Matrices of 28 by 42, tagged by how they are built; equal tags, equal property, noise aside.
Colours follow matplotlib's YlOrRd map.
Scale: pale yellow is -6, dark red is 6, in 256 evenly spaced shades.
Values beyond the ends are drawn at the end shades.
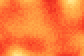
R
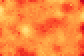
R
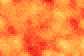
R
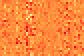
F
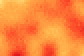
R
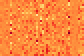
F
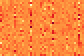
F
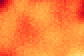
R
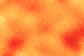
R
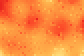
R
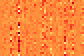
F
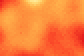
R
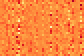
F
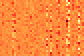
F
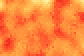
R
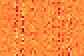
F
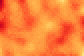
R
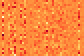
F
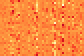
F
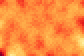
R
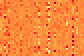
F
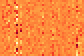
F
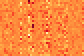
F
